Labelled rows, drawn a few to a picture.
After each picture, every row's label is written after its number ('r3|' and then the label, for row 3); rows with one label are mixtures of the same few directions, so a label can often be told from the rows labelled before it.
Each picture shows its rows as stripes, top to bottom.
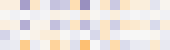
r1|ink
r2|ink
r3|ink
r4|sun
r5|ink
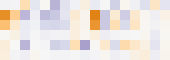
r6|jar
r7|sun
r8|sun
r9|sun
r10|ink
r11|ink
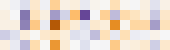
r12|jar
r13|ink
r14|jar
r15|sun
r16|jar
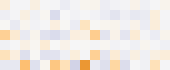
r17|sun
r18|jar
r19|ink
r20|sun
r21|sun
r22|sun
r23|ink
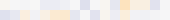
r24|ink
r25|sun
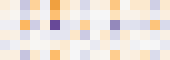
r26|jar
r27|jar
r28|jar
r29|ink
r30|sun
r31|jar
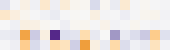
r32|sun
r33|sun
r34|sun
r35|jar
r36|ink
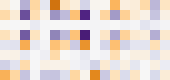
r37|jar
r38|ink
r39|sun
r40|ink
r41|ink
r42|jar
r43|sun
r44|sun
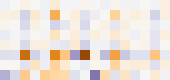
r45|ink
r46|jar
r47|ink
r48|jar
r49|ink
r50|ink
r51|jar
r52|sun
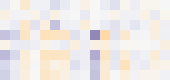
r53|jar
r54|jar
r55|jar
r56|sun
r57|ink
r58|sun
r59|sun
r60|sun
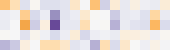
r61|sun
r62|jar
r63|jar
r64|ink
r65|sun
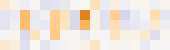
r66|sun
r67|ink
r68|ink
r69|jar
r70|sun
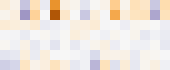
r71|jar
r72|jar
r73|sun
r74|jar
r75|jar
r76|sun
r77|sun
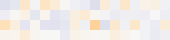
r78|sun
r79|jar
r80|sun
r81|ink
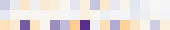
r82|sun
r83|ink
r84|ink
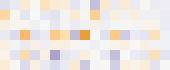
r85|sun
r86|sun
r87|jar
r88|ink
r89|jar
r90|jar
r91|ink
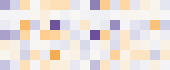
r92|sun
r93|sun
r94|jar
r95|sun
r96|ink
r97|jar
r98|sun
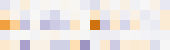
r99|sun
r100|sun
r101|sun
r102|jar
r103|ink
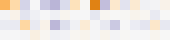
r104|sun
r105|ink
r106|jar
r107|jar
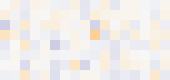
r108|ink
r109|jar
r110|sun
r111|sun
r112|jar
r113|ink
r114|ink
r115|jar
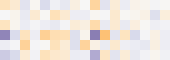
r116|sun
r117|jar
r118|sun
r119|sun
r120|ink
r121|sun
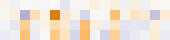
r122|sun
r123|jar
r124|ink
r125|ink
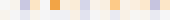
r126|jar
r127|ink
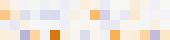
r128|sun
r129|sun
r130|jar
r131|jar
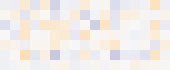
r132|jar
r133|ink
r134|sun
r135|ink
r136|jar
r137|jar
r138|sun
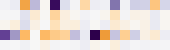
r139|jar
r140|jar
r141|jar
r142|sun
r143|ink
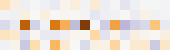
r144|sun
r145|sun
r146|ink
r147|sun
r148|jar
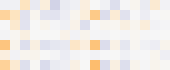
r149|jar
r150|sun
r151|ink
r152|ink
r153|sun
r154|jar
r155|sun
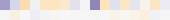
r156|sun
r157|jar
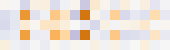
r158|ink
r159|ink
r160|sun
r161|ink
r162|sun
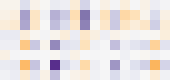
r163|ink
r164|ink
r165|ink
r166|ink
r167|jar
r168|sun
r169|jar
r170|jar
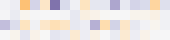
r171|jar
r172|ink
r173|sun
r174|ink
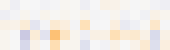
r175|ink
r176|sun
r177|ink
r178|jar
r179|jar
